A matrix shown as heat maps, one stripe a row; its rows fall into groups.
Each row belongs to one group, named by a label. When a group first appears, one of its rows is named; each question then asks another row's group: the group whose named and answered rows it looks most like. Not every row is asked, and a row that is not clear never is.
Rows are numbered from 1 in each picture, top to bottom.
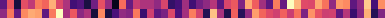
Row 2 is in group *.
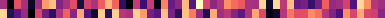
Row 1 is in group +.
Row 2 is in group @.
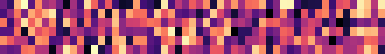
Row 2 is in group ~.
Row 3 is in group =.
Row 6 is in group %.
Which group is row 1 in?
+
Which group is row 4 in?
~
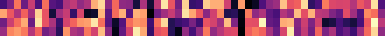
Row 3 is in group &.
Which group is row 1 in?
~
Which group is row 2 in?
@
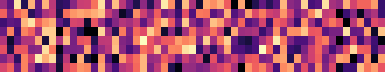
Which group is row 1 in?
~
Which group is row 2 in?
&
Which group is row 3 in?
~
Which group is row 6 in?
=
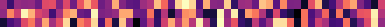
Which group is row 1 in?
=
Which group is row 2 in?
%
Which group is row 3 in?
%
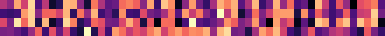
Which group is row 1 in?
%
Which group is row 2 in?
%
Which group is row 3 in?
%
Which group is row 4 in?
=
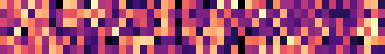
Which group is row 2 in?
&
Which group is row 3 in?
%
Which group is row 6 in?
*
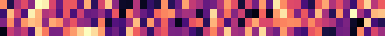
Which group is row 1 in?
+
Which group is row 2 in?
~
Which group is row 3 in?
*
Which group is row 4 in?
&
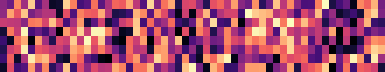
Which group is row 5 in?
&
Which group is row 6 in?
&
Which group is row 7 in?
~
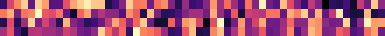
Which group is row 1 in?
&
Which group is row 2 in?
*
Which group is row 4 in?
@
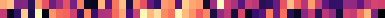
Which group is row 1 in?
@
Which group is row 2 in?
=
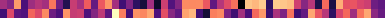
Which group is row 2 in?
@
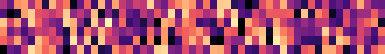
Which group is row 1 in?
=
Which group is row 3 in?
%
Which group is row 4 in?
+
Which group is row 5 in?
+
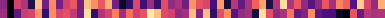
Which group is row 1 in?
+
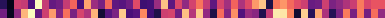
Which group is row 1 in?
+
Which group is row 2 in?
%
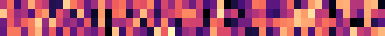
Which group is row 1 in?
@
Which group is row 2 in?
@
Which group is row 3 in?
*
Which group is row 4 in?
~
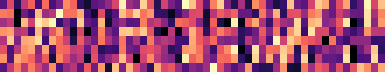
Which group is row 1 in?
@
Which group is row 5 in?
*
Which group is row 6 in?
%
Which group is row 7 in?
%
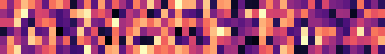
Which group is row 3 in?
=
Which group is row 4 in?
~
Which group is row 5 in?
~
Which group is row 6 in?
=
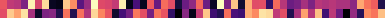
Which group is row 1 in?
%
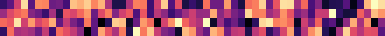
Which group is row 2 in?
&
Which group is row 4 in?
@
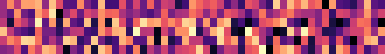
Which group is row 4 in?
@
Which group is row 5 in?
%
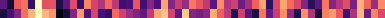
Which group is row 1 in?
+
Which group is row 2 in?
~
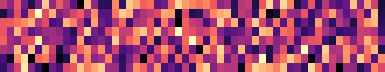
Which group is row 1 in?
=
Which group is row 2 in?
~
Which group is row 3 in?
%
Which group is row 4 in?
=
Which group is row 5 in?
@
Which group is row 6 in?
~
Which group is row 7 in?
+
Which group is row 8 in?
&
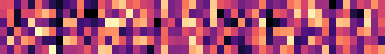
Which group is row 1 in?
@
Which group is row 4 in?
+
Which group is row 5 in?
@
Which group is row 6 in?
+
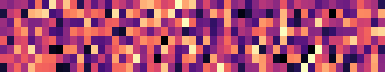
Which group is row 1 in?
=
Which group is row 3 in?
=
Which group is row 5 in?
=
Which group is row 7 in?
@
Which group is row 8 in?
~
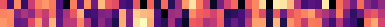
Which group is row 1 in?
+
